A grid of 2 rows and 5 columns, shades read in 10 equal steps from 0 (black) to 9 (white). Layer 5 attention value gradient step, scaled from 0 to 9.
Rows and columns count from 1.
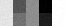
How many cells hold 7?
0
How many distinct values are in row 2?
5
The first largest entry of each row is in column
5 5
